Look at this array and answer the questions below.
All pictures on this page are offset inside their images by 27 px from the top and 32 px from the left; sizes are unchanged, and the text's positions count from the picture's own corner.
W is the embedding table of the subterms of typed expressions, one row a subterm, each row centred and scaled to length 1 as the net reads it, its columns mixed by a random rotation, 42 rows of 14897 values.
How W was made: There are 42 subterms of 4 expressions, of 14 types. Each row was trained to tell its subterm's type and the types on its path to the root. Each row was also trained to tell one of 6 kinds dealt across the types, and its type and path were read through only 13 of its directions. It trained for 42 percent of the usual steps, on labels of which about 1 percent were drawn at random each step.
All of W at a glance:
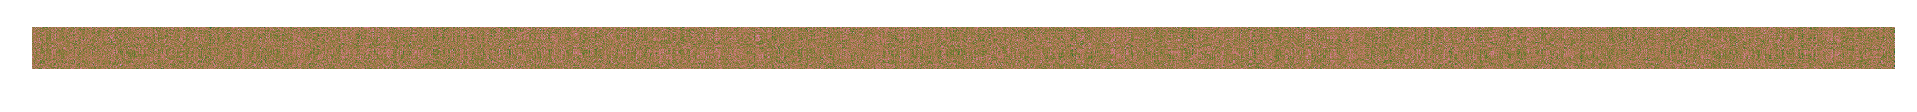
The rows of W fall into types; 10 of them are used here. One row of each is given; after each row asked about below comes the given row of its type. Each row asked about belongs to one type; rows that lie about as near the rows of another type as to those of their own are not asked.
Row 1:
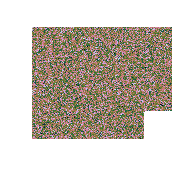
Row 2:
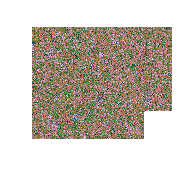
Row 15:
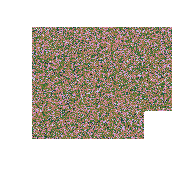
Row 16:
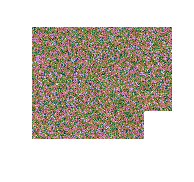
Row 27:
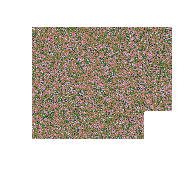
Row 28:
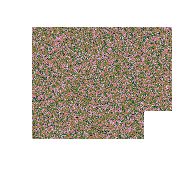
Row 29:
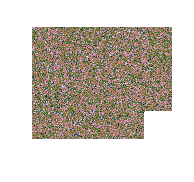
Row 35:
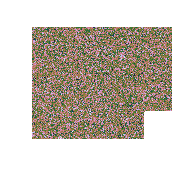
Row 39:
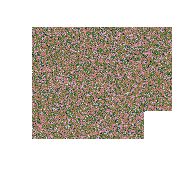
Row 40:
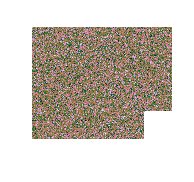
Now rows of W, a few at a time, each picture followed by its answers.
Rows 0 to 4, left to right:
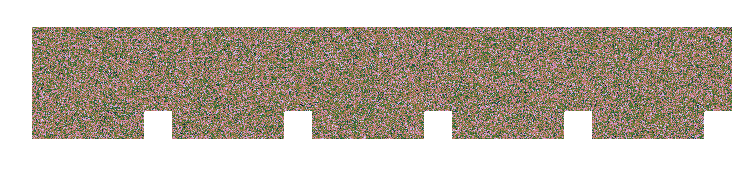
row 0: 16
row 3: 29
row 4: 1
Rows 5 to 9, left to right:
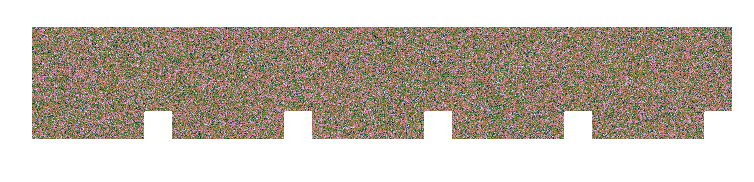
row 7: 16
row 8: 1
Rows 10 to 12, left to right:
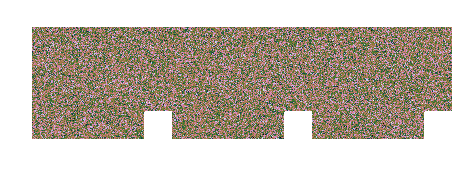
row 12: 28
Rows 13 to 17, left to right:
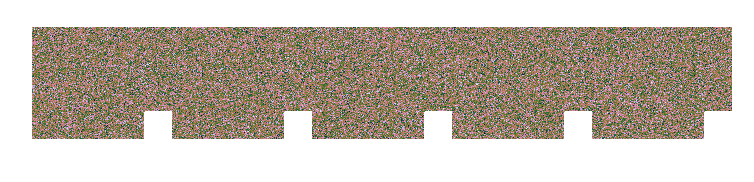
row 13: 27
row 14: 16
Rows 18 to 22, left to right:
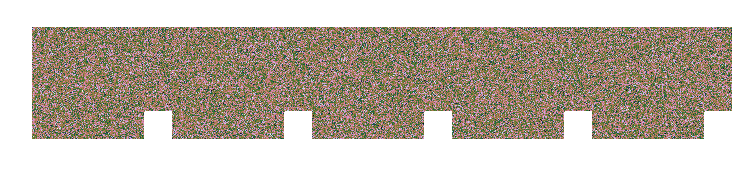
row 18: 27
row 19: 39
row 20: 35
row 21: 40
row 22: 1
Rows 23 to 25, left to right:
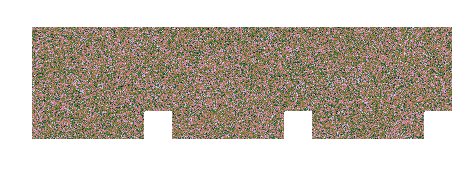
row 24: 39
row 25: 39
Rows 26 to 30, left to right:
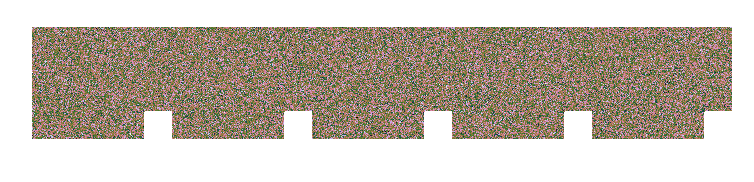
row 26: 39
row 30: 29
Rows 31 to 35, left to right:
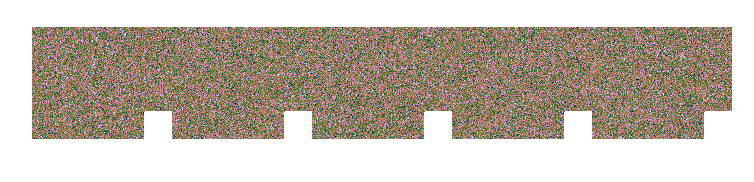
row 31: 28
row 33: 1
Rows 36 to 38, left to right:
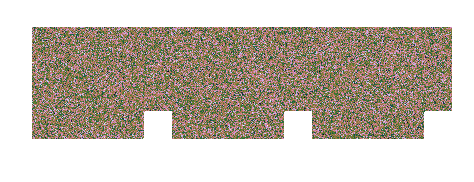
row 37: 2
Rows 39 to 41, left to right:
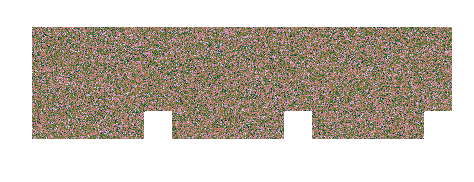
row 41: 35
